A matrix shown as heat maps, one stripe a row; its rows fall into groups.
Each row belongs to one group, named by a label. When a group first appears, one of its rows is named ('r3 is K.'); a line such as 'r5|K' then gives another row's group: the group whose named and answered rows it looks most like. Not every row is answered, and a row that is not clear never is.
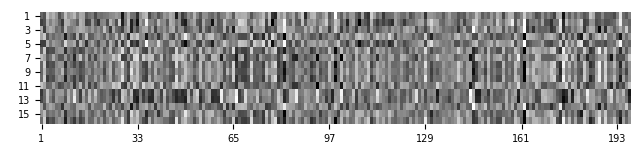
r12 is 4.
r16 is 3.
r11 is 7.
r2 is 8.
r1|8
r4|3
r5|8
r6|3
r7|7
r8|3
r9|3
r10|3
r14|8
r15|3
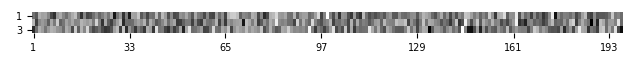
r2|8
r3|4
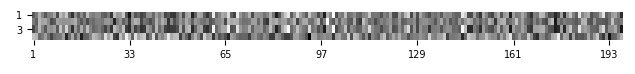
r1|4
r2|8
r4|7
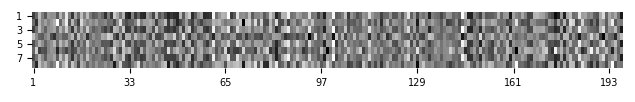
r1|4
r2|8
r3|4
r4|7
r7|4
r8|8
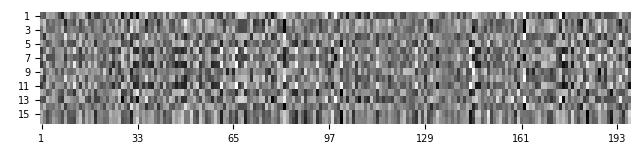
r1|8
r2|3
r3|3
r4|8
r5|7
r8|4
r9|8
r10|8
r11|4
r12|7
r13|8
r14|3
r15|7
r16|7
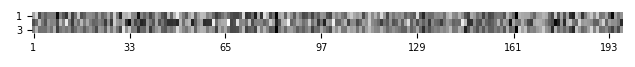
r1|3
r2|4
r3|3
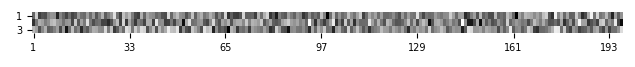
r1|3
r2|4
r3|7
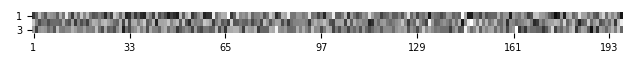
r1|4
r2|7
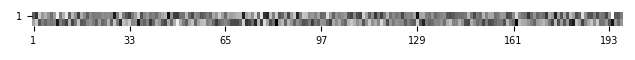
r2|3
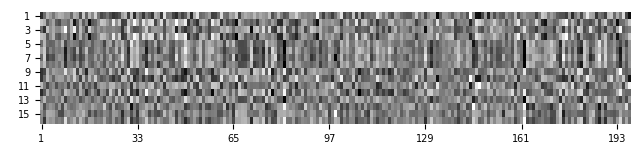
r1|4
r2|7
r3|8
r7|3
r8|3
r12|8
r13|3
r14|8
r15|8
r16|8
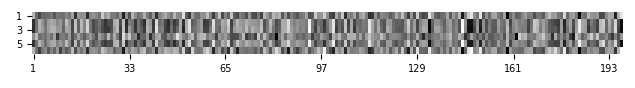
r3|4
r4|3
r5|4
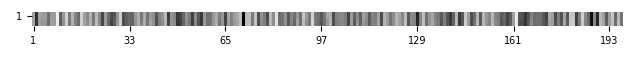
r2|8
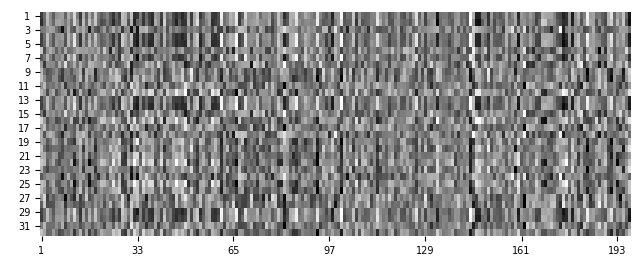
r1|4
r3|8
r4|4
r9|7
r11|3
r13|4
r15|8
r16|7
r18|8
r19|7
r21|7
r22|7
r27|3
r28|3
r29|4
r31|3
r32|7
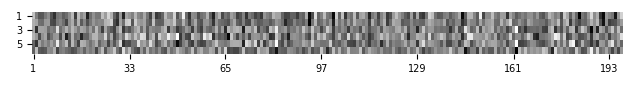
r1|7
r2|7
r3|8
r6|3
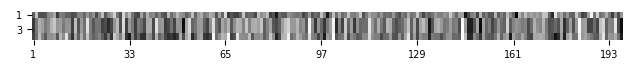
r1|3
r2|4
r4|4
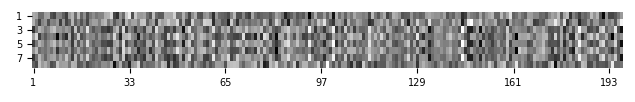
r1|7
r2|7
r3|4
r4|3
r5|4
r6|3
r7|4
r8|8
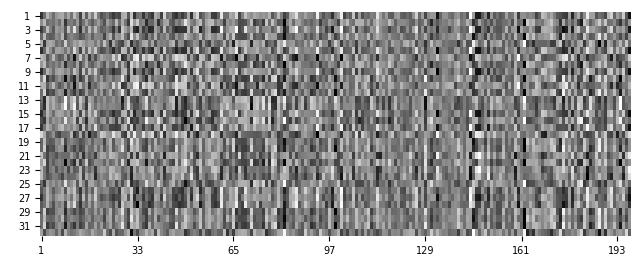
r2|3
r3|4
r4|3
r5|8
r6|4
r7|7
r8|3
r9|4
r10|3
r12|3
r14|8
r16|8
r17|4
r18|7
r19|3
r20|3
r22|3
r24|7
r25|8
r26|4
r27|4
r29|3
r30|3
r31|3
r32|8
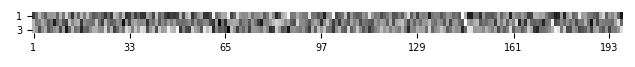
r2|8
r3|7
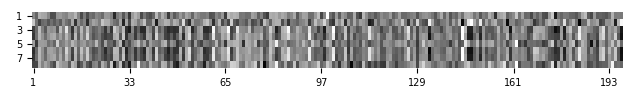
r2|7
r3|4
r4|4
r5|8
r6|4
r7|4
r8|8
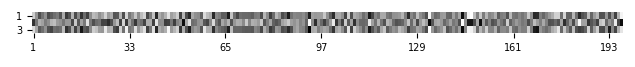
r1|7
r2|4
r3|7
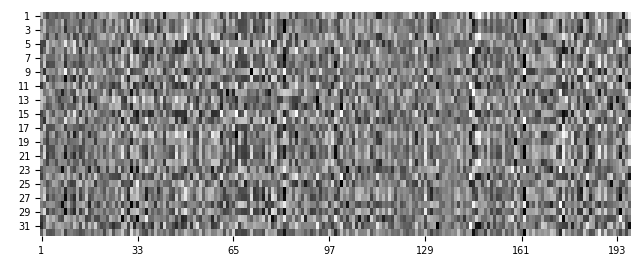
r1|7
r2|3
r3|3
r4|7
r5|8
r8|3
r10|3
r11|4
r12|8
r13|7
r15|4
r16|8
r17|3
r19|7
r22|7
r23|8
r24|4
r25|7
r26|3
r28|8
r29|3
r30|8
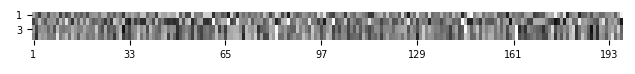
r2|4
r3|8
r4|8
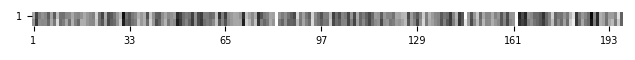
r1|8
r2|8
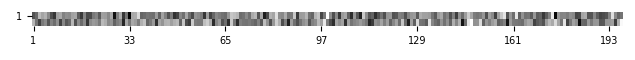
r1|8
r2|7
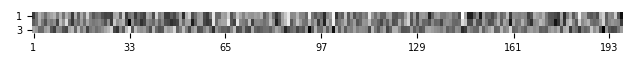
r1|4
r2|4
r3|7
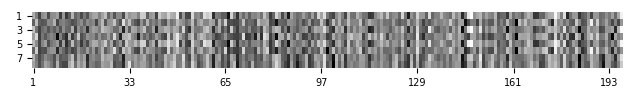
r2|3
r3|7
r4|3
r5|7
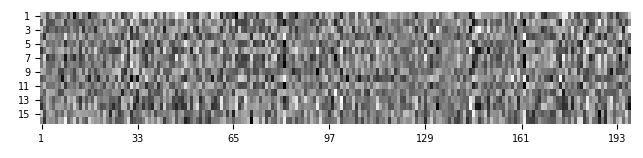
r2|3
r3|7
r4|8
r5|3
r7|3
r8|3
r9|7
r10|8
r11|3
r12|8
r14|4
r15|8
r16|8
